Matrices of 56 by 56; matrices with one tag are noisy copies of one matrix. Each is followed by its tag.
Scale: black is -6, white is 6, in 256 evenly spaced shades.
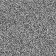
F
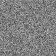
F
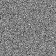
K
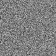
K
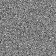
K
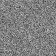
F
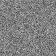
F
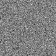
K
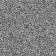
F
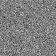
F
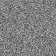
F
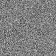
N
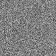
N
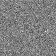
F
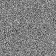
N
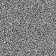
N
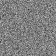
K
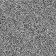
F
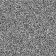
F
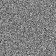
K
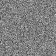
K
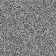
F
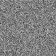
F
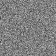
K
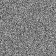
K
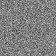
N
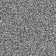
K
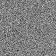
N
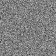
K
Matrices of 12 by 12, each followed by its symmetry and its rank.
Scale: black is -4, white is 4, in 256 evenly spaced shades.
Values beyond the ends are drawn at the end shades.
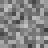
symmetric, full rank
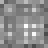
symmetric, rank two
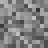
neither, full rank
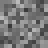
symmetric, full rank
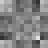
symmetric, rank two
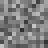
neither, full rank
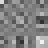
symmetric, rank two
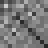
symmetric, full rank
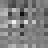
antisymmetric, rank two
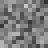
neither, full rank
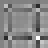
symmetric, rank two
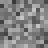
neither, full rank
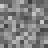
neither, full rank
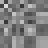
symmetric, rank two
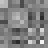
symmetric, rank two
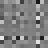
antisymmetric, rank two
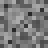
symmetric, full rank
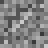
symmetric, full rank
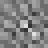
symmetric, rank two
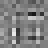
antisymmetric, rank two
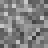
symmetric, full rank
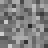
neither, full rank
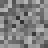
symmetric, full rank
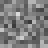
neither, full rank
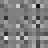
antisymmetric, rank two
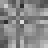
symmetric, rank two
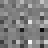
antisymmetric, rank two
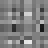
antisymmetric, rank two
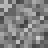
symmetric, full rank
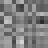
antisymmetric, rank two
